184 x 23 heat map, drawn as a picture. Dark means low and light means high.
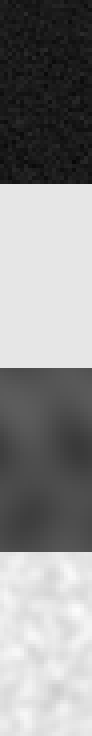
It is made of 4 by 1 panels. Panel 1,1: very low, fine-grained, faint in contrast. Panel 2,1: very high, flat. Panel 3,1: low, smooth, faint in contrast. Panel 4,1: very high, blotchy, faint in contrast.
